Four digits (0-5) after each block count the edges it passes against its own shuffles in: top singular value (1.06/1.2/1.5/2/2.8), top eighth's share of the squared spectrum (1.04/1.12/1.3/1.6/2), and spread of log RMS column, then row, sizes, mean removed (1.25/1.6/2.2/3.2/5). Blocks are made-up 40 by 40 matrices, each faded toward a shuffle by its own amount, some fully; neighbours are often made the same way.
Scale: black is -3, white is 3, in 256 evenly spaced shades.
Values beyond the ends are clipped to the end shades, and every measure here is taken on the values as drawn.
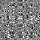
3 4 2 2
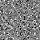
3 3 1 1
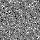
1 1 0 0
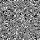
3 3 1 1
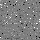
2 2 0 0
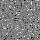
2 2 0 0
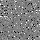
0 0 0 0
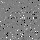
2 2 0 1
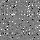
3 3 1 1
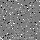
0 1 0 0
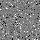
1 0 0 1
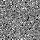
2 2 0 1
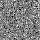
2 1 0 0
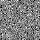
3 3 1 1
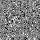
2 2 0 0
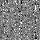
1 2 2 0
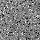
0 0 0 0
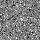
0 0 0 0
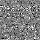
1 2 0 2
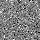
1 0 0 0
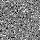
2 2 0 0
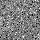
0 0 0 0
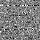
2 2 0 2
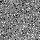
0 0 0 0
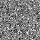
0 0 0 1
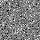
1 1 0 0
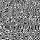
3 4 1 2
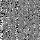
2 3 3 0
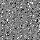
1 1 1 0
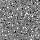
0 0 0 0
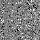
1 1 2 0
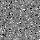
1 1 1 0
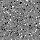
1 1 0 0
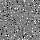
1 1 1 0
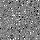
2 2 1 0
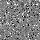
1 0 0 0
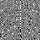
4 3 2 0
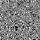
3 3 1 2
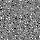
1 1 0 0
